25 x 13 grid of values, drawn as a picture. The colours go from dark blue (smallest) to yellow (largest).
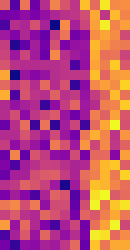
Ninth with the highest average: bottom right. Stripes: none. Seam: vertical, 70% of the way across, the right part higher. Average level on the scale: 50%.
